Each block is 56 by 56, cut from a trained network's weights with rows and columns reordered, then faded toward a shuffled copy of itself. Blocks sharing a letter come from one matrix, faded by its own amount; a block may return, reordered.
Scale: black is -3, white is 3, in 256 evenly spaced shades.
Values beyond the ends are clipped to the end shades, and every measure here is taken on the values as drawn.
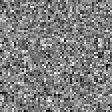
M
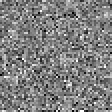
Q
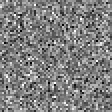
Q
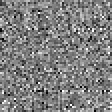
Q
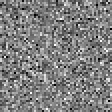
Q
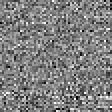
M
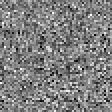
Q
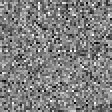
Q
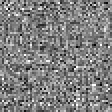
M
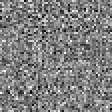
M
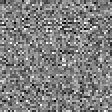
M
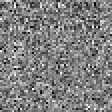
Q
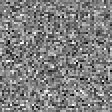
M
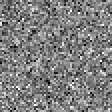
Q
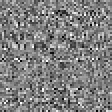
M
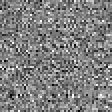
M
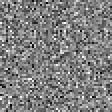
Q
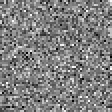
Q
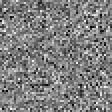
Q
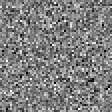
Q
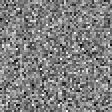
Q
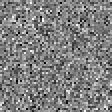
Q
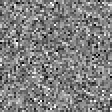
Q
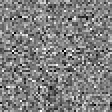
M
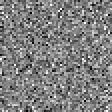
Q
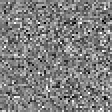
Q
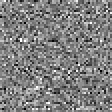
M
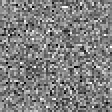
M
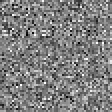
Q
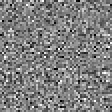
M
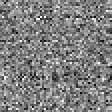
M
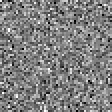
Q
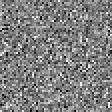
Q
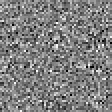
M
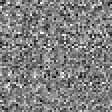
M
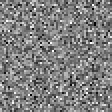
Q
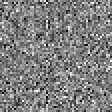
Q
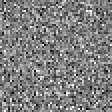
Q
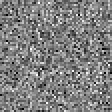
Q
